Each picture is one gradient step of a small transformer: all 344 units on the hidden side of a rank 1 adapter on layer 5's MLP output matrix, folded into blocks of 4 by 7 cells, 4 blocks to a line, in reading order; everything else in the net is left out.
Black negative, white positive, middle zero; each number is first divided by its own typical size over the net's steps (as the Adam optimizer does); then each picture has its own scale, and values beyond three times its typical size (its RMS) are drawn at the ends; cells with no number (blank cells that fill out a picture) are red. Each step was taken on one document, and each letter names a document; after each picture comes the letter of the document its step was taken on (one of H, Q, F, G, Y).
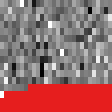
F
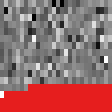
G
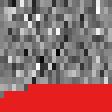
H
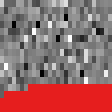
F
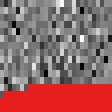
H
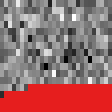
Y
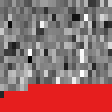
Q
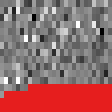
G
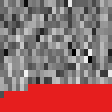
Q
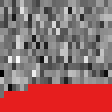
H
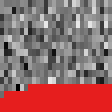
Q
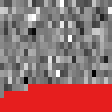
G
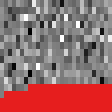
G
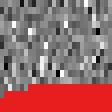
F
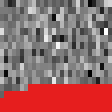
Q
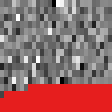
H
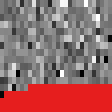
F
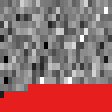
F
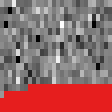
G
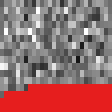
H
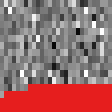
G
